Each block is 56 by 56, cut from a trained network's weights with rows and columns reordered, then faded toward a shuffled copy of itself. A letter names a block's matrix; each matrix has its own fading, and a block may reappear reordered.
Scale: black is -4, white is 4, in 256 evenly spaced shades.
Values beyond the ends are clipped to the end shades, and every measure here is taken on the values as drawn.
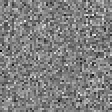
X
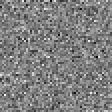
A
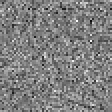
A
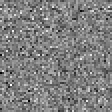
A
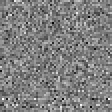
A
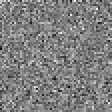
A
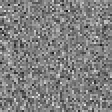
X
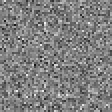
X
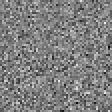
X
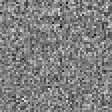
X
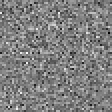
A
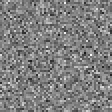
X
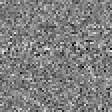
A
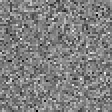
A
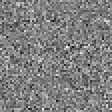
A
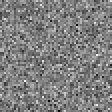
X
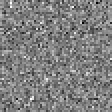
A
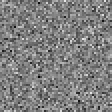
A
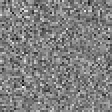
X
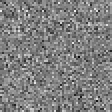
A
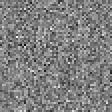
X
